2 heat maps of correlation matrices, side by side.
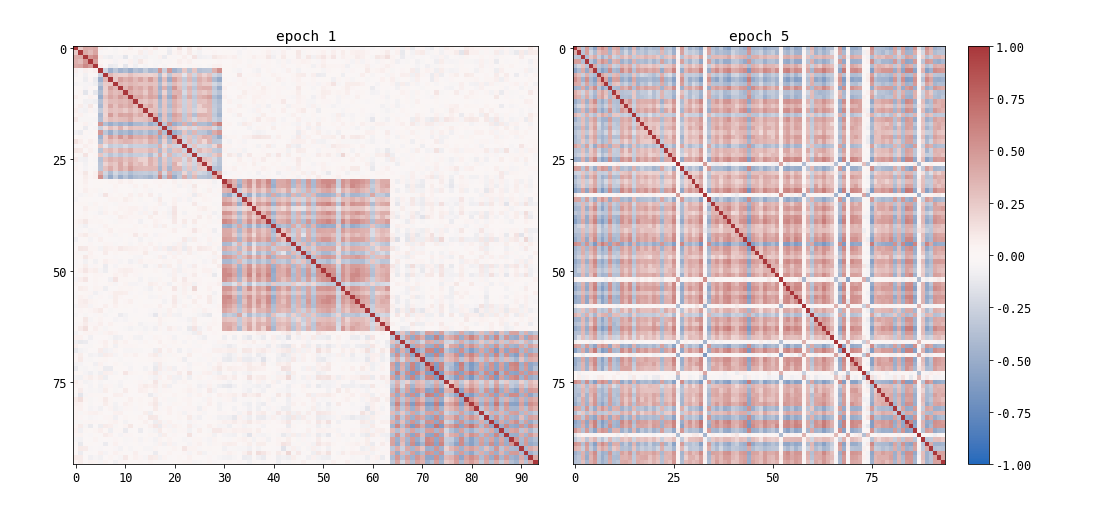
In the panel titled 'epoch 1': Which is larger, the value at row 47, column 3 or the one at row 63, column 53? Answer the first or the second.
the first
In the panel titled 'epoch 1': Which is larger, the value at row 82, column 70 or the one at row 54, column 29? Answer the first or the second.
the second
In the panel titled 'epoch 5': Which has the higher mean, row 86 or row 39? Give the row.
39
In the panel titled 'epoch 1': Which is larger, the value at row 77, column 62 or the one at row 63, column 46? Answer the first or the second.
the first
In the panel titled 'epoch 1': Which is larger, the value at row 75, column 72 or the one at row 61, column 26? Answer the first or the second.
the second
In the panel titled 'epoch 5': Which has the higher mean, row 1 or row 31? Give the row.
31
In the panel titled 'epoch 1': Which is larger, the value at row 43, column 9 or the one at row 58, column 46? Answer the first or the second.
the first
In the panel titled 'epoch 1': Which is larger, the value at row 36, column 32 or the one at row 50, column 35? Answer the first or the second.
the second
